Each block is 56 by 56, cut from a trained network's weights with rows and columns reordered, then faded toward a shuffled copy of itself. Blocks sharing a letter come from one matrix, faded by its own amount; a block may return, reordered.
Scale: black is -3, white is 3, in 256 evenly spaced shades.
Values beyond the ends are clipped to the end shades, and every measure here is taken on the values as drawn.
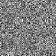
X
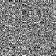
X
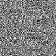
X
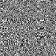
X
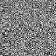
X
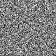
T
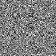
X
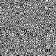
X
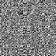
X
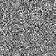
X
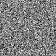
T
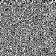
X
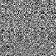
X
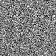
T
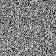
T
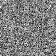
T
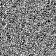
T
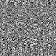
X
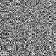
X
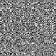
X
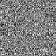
X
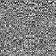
X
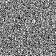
T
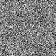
T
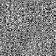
X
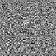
X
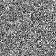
T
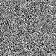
T
